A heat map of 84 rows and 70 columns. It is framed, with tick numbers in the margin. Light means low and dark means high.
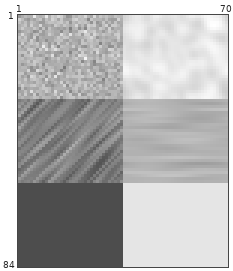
It is made of 3 by 2 panels. Panel 1,1: low, fine-grained. Panel 1,2: very low, blotchy, faint in contrast. Panel 2,1: middling, slanting up to the right. Panel 2,2: low, streaked across, faint in contrast. Panel 3,1: high, flat. Panel 3,2: very low, flat.
